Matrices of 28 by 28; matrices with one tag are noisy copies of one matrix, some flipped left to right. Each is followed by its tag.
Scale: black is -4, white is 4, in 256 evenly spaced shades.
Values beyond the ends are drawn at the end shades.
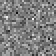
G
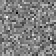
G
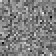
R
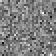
R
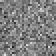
R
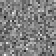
R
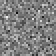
G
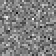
G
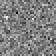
G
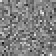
R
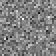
G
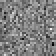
R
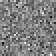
R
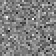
G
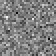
G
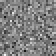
R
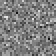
G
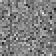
R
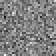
R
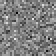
G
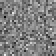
R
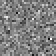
G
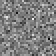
G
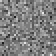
R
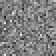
R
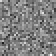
R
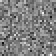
R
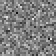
G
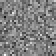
R
